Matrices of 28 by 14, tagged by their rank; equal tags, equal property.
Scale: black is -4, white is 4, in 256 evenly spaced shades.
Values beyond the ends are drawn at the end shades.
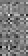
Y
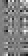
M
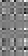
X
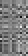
M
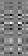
X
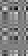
X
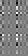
X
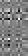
M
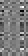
M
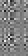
M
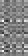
M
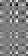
X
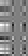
X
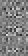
Y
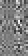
Y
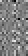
Y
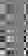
X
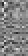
Y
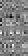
Y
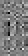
Y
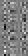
Y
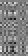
M
